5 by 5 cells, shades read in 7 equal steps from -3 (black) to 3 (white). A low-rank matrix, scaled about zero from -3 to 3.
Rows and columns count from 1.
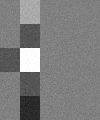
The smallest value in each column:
-1 -2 0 0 0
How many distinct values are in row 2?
2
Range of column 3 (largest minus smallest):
0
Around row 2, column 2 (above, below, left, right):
1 3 0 0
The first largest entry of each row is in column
2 1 2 1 1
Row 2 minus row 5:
0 1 0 0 0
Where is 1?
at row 1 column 2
